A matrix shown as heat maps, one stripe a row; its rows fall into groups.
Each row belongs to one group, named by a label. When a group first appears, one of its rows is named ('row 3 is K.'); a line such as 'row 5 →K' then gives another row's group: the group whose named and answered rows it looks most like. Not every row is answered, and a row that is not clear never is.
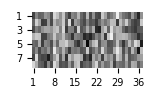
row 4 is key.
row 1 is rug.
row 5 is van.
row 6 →rug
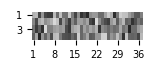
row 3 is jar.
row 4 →rug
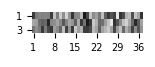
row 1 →van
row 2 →key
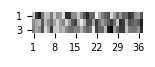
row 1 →jar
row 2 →van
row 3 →van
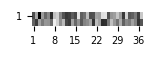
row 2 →jar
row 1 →rug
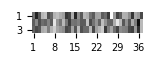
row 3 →jar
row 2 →rug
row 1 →jar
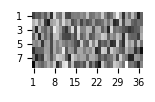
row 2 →key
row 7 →jar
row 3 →jar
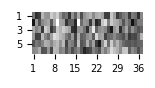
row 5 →rug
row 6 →key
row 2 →rug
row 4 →jar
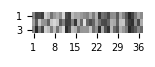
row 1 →jar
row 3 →jar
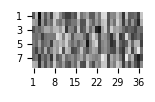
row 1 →rug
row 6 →van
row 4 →van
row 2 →rug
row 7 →rug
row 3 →rug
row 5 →van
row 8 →rug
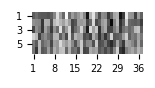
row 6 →van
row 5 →van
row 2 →van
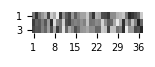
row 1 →jar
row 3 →rug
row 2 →rug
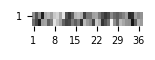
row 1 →jar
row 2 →jar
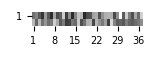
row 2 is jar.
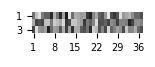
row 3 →key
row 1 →key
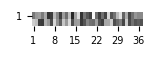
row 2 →key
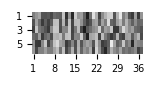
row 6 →jar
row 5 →jar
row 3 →key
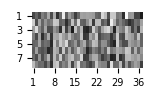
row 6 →key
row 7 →van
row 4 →van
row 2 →jar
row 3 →key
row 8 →key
